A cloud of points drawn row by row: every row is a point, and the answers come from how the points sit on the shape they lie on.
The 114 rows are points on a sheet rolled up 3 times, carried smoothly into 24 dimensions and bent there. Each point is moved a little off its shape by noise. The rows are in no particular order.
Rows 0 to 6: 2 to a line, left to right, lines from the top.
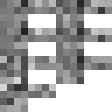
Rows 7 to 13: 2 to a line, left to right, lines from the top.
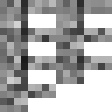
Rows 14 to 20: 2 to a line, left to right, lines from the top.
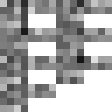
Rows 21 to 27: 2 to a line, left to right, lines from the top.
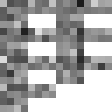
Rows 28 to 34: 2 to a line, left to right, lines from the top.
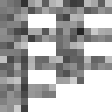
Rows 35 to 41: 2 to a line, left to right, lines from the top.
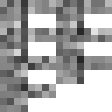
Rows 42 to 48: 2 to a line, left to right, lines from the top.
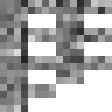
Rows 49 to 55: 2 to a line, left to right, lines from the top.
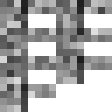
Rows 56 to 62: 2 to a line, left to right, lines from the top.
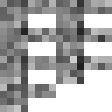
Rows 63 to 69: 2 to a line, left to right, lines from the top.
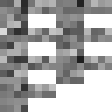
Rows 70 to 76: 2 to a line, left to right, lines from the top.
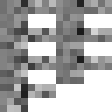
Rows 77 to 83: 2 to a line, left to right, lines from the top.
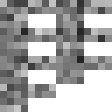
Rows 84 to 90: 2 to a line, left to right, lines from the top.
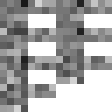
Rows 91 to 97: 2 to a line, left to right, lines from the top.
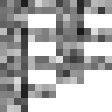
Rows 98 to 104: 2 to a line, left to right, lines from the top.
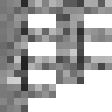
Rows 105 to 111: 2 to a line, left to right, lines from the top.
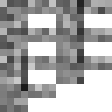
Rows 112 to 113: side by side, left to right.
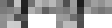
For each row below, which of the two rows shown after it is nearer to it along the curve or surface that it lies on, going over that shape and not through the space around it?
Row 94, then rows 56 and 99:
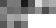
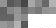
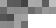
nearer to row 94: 99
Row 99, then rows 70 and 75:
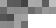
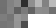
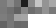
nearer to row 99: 75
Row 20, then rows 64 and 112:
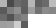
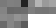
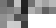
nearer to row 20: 112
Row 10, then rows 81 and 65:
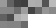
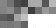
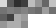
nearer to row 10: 81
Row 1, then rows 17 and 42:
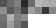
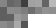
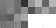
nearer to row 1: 42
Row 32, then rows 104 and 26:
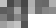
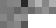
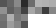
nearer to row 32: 26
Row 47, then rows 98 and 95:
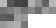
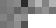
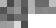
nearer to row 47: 95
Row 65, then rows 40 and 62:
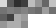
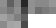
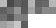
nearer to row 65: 62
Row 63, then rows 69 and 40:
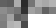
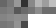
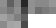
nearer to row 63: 69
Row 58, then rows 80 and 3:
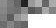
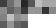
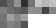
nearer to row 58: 3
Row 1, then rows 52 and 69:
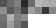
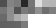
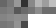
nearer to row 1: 69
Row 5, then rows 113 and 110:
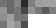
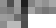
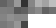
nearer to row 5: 110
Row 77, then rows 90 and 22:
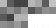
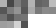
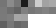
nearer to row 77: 90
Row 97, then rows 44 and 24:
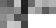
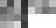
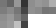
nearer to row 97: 44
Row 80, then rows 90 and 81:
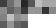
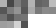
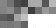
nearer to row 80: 81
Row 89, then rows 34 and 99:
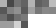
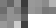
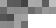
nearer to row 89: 99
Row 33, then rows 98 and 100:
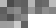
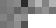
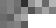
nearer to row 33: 100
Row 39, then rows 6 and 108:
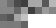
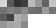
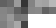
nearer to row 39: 6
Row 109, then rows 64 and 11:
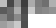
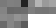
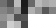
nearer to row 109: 11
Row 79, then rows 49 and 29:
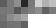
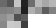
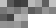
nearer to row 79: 49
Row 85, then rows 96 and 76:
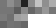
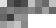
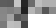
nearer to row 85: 76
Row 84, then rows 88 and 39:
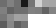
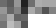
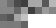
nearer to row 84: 88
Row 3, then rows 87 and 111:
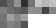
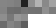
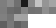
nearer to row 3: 111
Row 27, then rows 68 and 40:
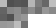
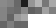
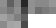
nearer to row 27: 68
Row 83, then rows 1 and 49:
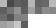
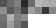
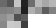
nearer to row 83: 49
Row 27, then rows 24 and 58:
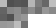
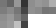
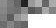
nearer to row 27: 58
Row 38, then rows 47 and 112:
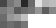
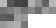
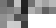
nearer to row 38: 112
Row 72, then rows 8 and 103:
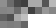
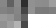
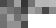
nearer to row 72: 103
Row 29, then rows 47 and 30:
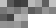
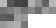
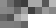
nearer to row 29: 30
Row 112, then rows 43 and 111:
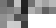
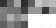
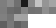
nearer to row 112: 43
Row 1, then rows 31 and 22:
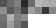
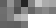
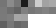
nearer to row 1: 22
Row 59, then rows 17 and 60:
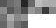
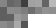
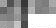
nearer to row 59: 60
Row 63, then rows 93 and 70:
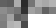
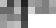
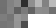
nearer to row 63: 70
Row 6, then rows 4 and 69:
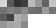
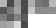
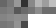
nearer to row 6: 4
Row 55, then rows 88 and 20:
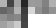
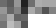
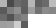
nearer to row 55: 20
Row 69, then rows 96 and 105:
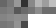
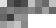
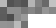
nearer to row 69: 105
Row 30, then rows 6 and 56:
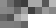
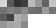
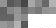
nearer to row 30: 6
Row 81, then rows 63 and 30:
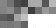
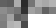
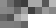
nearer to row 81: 30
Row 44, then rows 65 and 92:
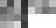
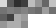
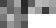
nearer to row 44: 92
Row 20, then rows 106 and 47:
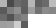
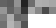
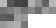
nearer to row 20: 47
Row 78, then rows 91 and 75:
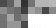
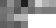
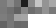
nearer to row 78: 75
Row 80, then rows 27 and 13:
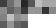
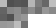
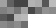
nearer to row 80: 13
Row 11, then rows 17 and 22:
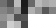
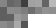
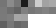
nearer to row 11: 22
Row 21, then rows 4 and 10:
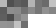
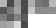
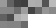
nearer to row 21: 4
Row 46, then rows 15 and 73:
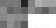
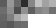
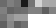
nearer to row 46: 73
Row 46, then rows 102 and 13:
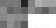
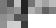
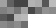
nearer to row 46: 102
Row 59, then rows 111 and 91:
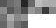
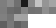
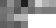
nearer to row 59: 111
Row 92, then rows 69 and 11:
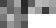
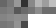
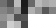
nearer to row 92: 11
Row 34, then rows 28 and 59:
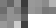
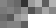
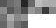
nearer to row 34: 59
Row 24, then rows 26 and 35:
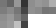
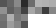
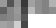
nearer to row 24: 35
